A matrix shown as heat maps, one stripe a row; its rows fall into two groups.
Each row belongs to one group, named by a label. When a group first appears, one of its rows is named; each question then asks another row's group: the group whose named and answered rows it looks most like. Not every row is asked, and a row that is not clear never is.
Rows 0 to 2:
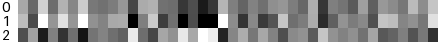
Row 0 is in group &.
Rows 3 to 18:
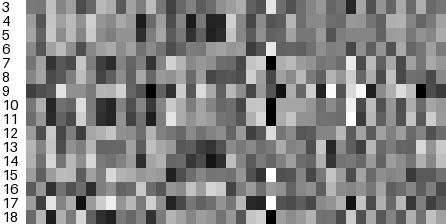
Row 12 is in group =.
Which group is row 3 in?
=
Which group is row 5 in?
&
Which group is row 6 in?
=
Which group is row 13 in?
&
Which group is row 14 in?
&
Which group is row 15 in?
=
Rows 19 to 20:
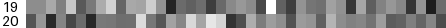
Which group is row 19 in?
=
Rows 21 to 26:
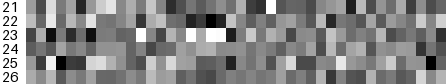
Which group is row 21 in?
=
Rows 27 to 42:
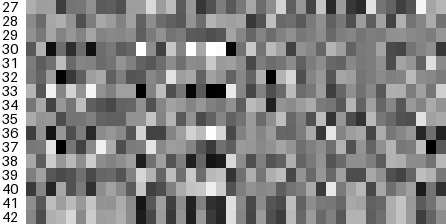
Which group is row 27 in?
&
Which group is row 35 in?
&
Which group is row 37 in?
=
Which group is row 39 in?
&
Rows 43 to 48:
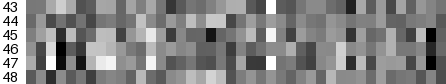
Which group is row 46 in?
=
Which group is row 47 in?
=
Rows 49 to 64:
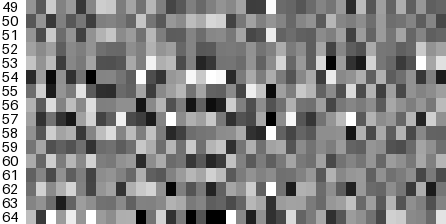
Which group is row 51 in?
=
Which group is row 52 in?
&
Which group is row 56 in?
&
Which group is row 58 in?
=
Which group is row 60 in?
&
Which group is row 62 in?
=
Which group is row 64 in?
&
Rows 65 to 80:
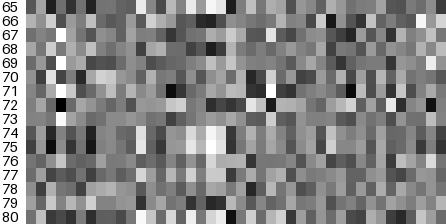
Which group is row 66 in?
&
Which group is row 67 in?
=
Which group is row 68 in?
&
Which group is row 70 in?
=
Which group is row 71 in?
=
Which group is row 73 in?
=
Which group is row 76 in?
=
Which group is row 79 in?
&
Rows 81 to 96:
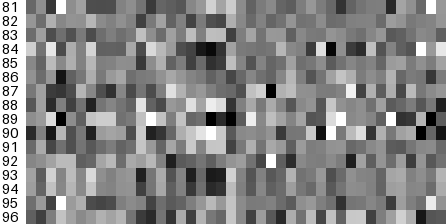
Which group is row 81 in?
=
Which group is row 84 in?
&
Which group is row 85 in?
&
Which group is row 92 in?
=
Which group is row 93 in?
&
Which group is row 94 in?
&
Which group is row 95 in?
=
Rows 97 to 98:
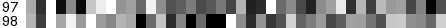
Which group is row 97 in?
=
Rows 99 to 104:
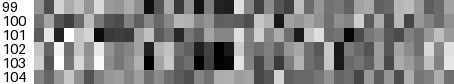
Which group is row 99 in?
&
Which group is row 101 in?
=
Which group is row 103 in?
&
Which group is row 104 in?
=
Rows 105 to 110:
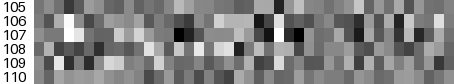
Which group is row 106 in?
=
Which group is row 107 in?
=
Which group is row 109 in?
=
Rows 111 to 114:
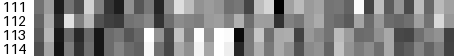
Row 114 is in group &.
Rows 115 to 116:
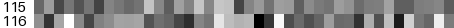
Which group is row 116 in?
=
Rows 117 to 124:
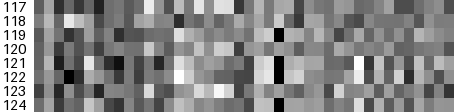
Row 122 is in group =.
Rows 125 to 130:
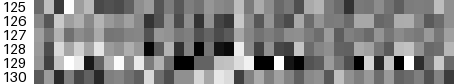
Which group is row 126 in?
&
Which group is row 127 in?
&
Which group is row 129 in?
=
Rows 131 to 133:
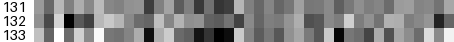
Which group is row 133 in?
&
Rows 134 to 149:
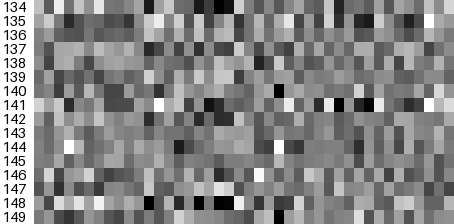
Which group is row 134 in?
&
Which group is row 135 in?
&
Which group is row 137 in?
&
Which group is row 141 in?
&
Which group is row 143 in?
=
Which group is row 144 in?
=
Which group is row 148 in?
&
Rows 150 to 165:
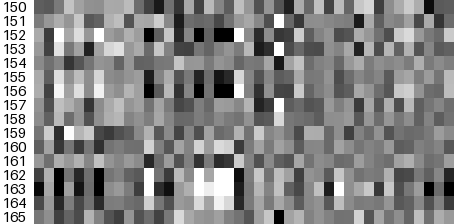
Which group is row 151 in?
=
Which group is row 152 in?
&
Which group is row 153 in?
=
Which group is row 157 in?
=
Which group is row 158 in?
=
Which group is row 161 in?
&
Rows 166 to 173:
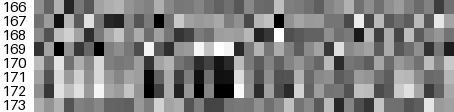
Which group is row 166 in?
=
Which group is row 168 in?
=
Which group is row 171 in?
&
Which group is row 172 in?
&
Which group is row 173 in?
&
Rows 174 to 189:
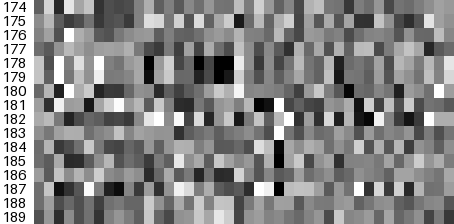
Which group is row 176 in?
=
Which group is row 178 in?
&
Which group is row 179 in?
&
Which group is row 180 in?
=
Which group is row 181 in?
=
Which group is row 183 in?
=
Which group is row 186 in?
&
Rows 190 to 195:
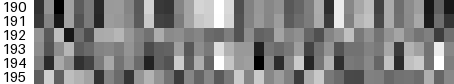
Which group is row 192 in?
=
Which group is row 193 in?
=
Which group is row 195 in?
=
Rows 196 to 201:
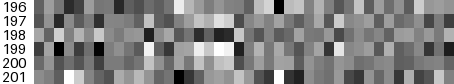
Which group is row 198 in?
&
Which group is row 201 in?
=
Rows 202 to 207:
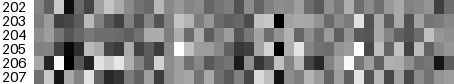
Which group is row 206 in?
=
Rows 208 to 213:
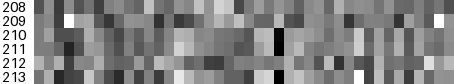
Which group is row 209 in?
=
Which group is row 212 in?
&
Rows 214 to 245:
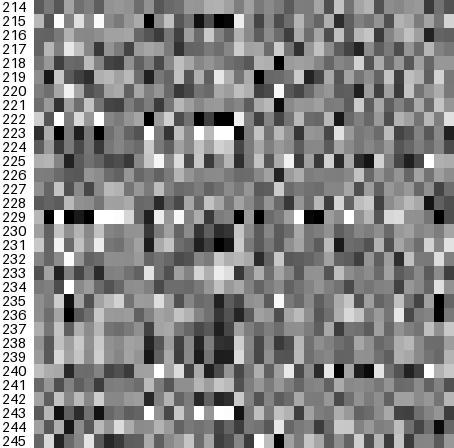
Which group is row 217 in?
=
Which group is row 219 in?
=
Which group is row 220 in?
=
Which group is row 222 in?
&
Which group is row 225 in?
&
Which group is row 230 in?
&
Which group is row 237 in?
&
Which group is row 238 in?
&
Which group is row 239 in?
&
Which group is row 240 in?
&
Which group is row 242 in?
&
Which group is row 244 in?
=
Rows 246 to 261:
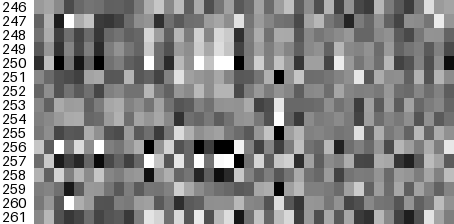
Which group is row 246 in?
&
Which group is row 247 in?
=
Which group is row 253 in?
=
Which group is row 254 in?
=
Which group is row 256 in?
&
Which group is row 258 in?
&
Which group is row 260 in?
=
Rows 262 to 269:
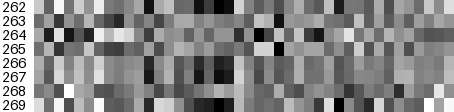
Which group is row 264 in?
=
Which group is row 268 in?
=
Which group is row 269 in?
&
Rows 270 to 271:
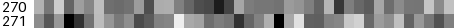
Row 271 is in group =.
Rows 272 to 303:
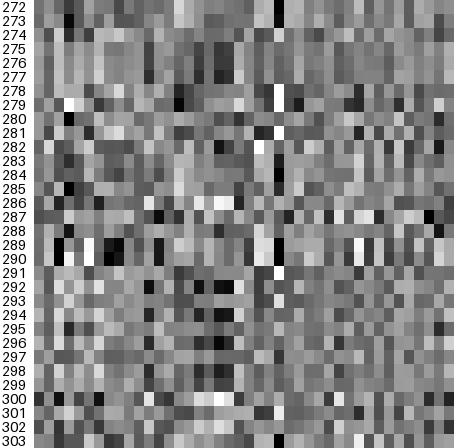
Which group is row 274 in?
=
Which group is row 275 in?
&
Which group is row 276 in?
&
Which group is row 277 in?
&
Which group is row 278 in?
=
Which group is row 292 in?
&
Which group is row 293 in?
=
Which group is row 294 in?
&
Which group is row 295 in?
=
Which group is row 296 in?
&
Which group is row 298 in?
&
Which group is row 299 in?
&
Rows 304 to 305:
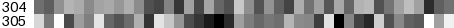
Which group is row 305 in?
&
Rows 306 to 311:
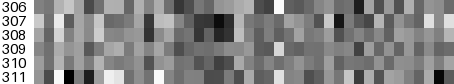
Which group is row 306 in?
=
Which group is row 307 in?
&
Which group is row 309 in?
=
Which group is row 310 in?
&
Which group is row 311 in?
=
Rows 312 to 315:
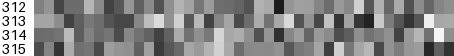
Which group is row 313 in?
&
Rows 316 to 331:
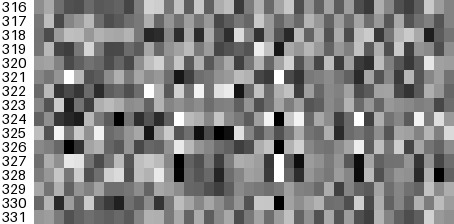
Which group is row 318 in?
&
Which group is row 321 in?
=
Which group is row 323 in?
=
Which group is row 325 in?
&
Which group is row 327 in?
=
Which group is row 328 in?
=
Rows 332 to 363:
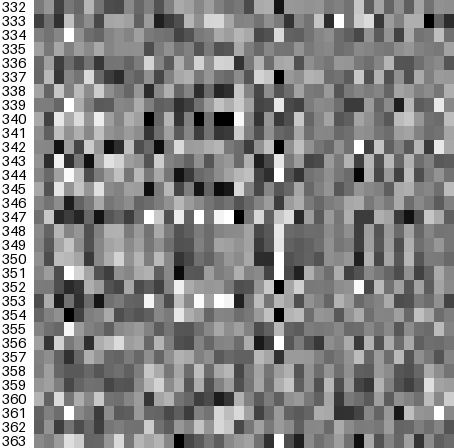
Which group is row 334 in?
=
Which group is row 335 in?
&
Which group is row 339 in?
=
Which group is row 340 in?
&
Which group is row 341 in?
&
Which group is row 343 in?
=
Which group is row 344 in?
=
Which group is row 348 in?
=
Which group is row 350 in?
=
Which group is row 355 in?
=
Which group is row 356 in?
=
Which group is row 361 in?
=
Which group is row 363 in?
=
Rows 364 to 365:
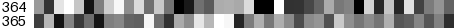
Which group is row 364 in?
=
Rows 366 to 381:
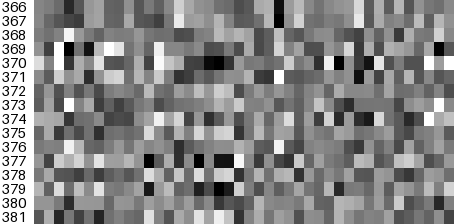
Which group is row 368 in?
=
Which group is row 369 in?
=
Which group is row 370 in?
&
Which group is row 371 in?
=
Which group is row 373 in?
=
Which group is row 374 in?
&
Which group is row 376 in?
=
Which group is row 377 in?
&
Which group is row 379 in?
&
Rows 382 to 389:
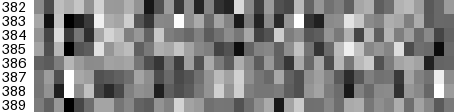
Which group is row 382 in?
&
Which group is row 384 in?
=
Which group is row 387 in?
=
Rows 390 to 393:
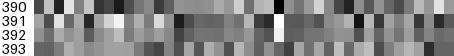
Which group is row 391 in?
=
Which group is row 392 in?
=
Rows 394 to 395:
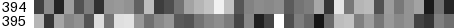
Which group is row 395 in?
=
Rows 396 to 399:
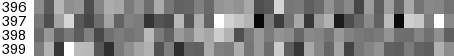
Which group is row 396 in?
=
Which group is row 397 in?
=
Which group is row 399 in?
=
